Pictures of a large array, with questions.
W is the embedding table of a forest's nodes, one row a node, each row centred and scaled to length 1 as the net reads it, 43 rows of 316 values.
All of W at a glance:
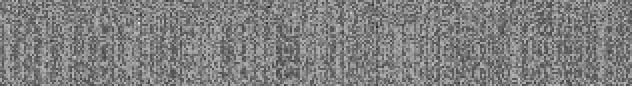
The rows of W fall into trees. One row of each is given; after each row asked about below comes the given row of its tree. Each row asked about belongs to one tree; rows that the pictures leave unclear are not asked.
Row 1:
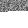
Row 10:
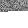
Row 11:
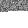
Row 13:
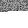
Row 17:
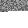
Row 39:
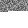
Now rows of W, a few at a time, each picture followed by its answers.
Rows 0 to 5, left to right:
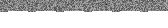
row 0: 39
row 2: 11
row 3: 1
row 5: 39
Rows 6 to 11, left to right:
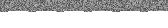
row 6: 1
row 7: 10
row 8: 17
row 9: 11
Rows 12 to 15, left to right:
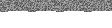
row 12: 1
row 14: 13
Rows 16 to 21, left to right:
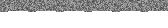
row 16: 1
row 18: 13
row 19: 39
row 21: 17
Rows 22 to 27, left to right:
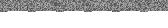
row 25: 13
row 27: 1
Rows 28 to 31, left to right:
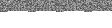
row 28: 13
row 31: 17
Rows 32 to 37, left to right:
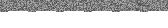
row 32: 17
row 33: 10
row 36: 13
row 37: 13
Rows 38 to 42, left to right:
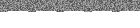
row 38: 13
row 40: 17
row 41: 11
